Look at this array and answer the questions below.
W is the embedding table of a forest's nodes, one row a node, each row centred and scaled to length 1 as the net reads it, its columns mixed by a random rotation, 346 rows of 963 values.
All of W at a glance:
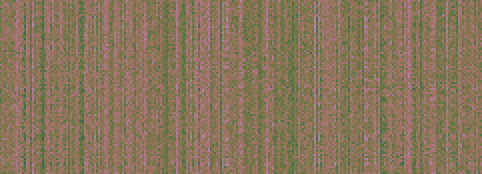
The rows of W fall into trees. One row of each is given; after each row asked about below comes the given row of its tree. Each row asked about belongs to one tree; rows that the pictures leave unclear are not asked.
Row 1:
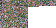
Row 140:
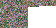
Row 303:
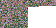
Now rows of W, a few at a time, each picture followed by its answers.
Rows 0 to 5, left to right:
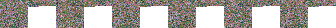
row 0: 303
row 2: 303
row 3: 303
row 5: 303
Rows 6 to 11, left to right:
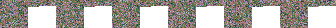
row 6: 1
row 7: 1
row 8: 1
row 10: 303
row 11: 1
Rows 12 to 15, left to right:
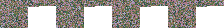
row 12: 303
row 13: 1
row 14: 303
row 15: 303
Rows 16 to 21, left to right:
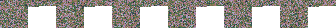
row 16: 1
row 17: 1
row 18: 1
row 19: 303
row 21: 303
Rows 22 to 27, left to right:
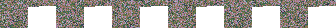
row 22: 303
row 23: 1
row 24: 303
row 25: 1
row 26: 303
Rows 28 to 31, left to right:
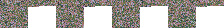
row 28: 1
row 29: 303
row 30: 303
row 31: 303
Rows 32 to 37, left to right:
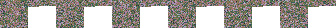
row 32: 1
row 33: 303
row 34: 1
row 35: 1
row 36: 1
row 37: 1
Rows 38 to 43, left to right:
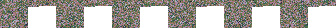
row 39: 303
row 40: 303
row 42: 303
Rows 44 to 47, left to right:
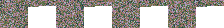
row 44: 1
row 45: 1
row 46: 140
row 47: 303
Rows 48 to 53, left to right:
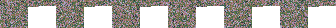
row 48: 1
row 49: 1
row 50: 1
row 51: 303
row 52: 1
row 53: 1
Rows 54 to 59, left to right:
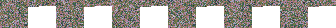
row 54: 1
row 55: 1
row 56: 140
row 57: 1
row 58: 1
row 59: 303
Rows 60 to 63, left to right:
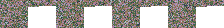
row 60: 303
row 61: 1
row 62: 1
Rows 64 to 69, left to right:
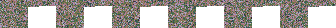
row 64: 1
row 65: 303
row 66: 1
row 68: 1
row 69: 140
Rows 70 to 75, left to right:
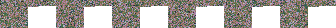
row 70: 1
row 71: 303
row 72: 1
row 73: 140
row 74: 303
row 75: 1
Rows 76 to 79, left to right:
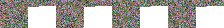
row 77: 303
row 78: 1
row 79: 1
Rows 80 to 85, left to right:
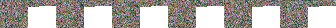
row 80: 303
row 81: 1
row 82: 1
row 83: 303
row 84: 1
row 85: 303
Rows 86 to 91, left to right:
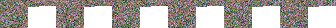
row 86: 303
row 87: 303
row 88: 303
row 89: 303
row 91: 1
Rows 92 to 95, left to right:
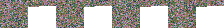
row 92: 303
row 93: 1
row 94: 1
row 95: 1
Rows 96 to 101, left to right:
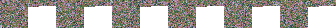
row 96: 1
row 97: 1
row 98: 1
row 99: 1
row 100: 1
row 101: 303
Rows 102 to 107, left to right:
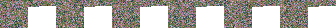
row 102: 303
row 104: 140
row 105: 140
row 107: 140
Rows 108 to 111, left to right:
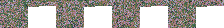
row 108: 1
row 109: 303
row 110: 303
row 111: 1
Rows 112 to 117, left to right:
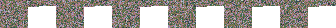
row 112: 303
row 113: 1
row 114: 303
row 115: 1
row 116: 140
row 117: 140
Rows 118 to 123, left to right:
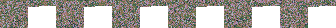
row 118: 303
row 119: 303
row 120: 140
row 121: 140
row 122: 303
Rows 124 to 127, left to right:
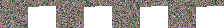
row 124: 1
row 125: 303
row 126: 1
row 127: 1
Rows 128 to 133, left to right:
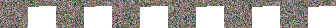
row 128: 303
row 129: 1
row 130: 303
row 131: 140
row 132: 1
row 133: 1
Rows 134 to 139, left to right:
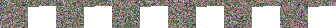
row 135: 1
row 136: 303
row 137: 1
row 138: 303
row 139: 1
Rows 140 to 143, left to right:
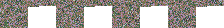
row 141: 140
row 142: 1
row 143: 140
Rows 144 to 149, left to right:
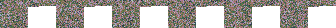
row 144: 303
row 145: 140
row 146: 303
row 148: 1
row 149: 303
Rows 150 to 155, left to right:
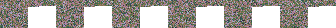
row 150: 140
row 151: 303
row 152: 1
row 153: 140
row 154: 303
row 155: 303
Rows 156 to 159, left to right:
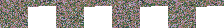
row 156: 1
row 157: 1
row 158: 303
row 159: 1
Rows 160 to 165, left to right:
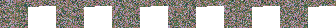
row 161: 140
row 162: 140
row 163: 1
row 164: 140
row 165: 1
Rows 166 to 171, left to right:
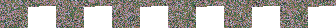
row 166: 303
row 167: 303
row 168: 140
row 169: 1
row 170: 303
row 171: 1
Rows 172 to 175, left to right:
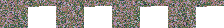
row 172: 303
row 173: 1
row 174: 303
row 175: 303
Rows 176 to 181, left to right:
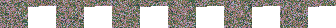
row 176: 1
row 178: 1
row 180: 1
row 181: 140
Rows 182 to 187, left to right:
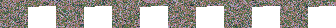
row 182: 1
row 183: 1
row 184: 303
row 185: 1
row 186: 303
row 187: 1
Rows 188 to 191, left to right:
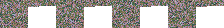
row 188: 140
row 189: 140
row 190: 140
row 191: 1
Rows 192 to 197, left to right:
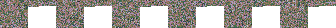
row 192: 1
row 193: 1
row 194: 140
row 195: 303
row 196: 303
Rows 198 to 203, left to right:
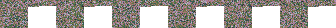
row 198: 303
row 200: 303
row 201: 303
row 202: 1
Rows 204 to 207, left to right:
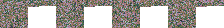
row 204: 303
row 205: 1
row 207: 303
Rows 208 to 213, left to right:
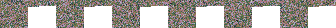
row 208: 140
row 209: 1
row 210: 1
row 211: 1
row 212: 303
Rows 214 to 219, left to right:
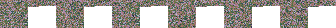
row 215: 1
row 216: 1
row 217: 303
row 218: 1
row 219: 140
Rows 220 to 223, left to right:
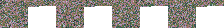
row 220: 1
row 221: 303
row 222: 303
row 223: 1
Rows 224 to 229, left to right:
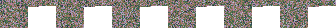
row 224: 1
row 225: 303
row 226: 1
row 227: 140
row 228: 1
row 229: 303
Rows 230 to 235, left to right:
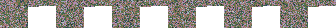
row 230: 1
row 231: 303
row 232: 303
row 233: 140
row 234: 303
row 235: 1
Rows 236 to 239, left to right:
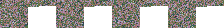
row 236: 1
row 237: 1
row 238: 303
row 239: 140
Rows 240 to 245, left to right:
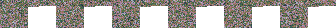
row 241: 1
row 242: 303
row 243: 1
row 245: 303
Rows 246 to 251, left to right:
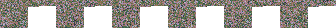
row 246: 303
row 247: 303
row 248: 303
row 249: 303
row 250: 303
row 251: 1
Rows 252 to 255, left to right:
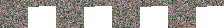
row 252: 140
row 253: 1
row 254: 303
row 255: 140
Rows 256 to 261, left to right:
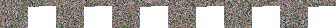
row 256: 303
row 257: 303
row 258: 303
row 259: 1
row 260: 1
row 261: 303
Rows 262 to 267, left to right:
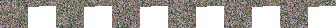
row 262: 1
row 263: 303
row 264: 303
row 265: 1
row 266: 303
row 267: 1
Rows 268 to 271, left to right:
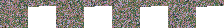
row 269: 1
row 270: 1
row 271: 140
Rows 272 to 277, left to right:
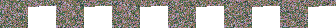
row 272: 140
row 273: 1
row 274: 1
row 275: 1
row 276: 1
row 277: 1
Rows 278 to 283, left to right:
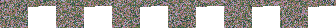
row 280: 1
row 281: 303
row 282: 1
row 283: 140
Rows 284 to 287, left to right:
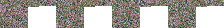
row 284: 140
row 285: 1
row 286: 303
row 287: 303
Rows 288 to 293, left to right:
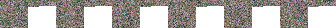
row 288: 1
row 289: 1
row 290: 303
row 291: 303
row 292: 303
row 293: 1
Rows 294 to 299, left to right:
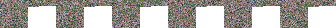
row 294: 303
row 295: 303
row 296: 1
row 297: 1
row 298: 303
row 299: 1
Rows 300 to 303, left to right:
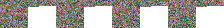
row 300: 140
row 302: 1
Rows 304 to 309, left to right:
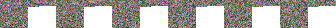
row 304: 303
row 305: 303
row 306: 303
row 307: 1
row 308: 140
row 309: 1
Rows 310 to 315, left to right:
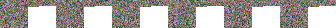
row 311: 1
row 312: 140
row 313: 303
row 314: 303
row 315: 140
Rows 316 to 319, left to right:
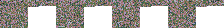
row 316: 1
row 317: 1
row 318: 303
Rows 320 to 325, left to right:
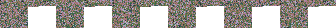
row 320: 1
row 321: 303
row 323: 303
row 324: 1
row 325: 1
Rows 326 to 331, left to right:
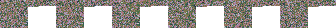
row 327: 1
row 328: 1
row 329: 1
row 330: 1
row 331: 1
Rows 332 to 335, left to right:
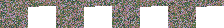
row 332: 303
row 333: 140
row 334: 140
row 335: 1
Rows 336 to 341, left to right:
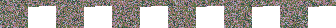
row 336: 1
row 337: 140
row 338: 303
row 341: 303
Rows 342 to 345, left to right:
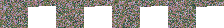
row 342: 140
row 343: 1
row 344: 303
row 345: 1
